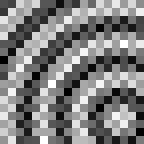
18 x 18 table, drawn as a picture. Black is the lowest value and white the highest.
Rings: centred on the bottom right. Mirror symmetry: none. Average level on the scale: 50%. Slope: none. Grain: checkered. Odd rows or columns: none.
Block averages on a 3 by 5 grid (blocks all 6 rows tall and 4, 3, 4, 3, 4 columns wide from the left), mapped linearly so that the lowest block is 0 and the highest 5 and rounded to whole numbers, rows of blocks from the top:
33244 / 32332 / 35302
